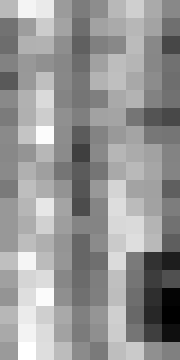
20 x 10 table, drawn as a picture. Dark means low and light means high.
Roughest part: bottom right. Ninth with the highest average: bottom left. Ninth with the lowest average: bottom right. Stripes: upright, repeating 2 times. Odd patch: lower, in the bottom right. Grain: streaks running down.
